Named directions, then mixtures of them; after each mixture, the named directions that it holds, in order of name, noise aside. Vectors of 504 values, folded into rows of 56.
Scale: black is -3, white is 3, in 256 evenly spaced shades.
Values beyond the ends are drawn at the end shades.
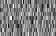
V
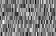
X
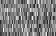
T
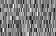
T, V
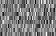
T, X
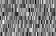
X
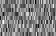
X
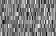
T, X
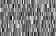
V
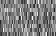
T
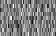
V
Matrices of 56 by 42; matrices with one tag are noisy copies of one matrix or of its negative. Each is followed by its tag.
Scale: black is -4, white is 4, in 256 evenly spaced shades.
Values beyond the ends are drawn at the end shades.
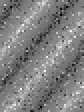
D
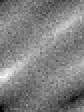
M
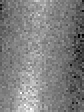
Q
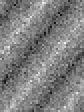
D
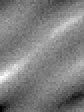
M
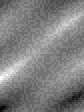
M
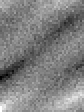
M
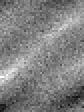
M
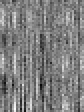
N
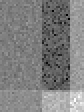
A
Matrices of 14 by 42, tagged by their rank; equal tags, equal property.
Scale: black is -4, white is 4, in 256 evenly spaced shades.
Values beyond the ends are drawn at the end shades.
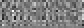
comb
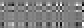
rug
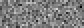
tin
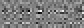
comb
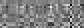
comb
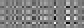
rug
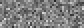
tin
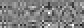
comb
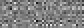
comb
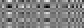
rug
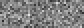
tin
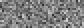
tin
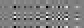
rug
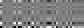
rug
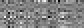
comb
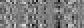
comb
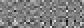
comb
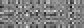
comb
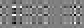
rug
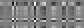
rug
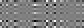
rug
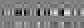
rug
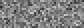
tin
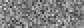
tin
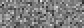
tin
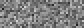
tin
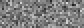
tin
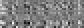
comb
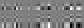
rug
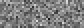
tin
